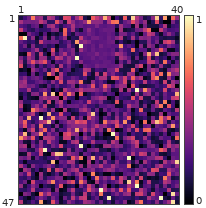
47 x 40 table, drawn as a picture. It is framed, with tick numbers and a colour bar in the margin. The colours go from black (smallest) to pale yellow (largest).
Histogram: skewed, a long tail of high values. Calmest part: top middle. Grain: fine. Average level on the scale: 30%. Odd patch: calmer, in the top middle. Stripes: none. Seam: none.
